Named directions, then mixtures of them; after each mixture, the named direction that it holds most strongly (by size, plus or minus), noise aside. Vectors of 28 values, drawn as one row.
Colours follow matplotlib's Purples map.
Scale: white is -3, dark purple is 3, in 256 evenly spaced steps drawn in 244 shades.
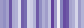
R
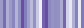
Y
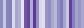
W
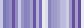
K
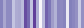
W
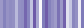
Y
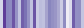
K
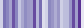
K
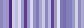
R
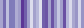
Y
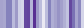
W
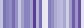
K
